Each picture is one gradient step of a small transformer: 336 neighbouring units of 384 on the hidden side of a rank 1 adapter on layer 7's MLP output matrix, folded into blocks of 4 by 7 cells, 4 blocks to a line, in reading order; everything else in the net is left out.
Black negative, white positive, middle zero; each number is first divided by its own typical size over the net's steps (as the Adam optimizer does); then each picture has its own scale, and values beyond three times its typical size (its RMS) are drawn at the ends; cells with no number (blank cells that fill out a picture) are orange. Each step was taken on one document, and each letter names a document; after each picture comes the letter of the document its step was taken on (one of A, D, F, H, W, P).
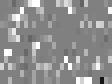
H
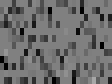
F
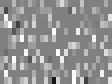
F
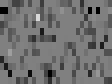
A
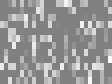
H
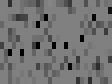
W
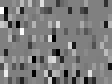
F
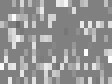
H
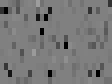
A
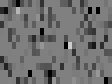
A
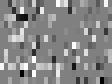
H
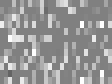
F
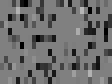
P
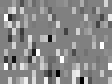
F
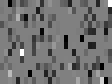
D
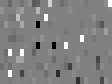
W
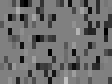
P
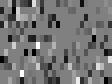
H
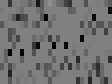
W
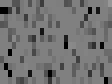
A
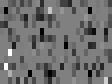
A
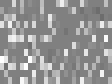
F
